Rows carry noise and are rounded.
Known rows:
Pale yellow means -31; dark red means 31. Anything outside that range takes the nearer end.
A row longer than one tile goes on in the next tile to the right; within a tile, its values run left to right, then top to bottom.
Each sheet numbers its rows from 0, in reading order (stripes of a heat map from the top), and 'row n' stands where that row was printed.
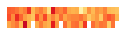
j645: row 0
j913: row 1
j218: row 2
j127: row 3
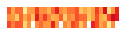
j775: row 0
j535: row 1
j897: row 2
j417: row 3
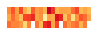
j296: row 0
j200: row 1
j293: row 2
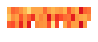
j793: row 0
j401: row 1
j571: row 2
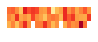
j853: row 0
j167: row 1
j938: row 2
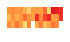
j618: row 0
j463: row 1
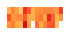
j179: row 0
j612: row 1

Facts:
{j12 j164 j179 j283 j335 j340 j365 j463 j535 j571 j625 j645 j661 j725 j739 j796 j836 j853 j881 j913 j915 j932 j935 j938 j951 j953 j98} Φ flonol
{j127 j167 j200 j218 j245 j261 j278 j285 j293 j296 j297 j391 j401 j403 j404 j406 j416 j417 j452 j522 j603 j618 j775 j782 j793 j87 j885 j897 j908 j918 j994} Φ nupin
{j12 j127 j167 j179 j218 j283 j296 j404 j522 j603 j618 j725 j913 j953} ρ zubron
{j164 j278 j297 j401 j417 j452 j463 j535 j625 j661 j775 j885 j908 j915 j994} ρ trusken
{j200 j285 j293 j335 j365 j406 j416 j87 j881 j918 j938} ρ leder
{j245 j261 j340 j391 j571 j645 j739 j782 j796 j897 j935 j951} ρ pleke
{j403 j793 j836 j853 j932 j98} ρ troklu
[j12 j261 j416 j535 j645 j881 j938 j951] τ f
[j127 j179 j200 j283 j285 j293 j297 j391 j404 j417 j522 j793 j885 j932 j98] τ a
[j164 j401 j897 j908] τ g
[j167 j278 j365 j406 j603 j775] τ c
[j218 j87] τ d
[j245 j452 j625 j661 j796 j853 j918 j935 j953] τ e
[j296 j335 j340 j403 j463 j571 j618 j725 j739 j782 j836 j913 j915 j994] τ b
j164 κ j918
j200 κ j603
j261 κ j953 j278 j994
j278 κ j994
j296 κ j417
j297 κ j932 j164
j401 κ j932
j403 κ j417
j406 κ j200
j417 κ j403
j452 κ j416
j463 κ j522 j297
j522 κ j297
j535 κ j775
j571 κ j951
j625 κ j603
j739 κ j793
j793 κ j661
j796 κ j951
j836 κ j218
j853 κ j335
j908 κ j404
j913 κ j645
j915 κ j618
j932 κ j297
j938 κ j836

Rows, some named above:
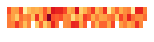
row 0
j167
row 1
j932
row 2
j406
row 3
j87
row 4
j164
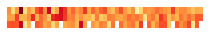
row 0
j278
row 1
j403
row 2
j881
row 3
j918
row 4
j218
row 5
j612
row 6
j908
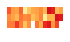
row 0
j167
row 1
j200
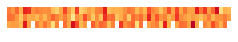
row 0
j335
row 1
j618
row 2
j603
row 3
j391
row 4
j885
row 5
j12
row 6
j365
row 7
j416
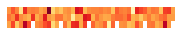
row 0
j836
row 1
j261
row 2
j200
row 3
j452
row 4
j661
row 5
j98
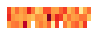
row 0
j365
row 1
j297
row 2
j87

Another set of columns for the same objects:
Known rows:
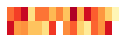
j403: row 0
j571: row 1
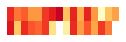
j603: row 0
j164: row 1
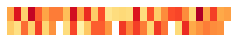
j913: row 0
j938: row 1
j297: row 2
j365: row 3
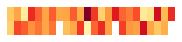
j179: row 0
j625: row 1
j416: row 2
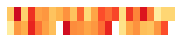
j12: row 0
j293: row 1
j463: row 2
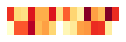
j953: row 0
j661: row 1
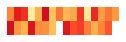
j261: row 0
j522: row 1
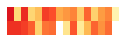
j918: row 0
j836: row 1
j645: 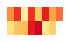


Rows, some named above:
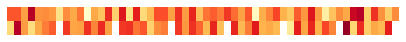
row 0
j853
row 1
j218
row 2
j918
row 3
j167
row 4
j618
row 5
j164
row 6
j296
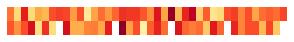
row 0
j278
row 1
j87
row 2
j406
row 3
j401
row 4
j167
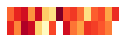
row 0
j908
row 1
j897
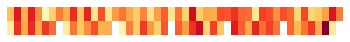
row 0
j164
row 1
j881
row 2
j335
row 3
j278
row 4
j897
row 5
j775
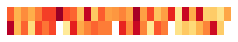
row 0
j200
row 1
j365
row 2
j452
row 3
j535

